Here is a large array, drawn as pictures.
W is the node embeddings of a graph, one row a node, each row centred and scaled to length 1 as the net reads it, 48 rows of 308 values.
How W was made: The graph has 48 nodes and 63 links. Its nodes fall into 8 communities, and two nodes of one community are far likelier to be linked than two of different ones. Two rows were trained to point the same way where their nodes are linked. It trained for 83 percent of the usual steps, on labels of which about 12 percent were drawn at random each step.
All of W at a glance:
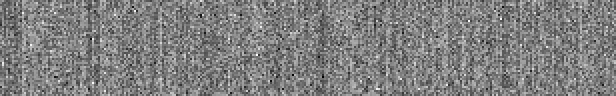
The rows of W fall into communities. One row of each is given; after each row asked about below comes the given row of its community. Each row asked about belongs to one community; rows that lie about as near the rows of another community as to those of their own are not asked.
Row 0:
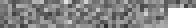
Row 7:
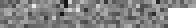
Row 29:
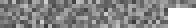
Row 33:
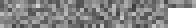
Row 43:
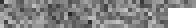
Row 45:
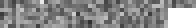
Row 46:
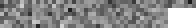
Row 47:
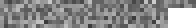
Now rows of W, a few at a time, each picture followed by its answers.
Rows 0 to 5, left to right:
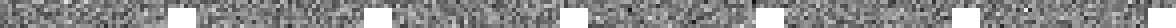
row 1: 47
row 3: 0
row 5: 45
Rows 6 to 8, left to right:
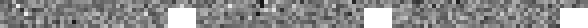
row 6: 43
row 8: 7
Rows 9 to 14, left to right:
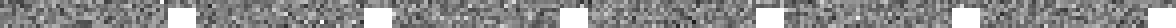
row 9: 45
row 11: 29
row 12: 33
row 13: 45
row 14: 29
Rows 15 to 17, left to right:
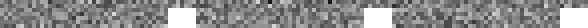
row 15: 29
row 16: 46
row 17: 7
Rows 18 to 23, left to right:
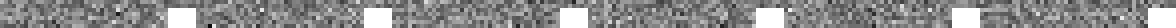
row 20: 45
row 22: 43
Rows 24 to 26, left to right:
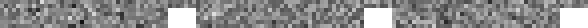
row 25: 33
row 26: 7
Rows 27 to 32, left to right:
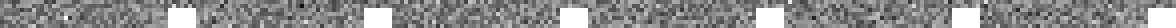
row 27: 0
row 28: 47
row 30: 47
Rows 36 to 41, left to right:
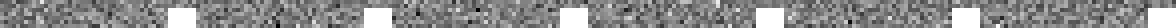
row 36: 43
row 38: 7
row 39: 33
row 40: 7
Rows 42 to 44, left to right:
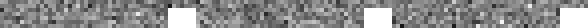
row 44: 0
